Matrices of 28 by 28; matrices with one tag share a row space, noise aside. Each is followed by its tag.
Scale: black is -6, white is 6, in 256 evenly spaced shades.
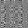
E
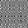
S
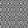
S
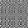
S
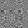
E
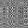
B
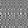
S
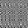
S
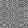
B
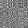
B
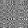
B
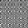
S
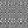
S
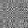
B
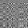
B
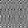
S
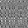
S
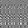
S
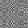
B
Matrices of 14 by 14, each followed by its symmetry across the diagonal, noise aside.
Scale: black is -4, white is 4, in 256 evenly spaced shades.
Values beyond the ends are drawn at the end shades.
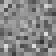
symmetric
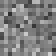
antisymmetric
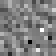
antisymmetric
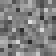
antisymmetric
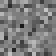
neither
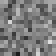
neither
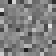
antisymmetric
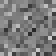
symmetric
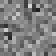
symmetric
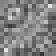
symmetric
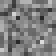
symmetric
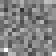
neither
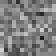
neither
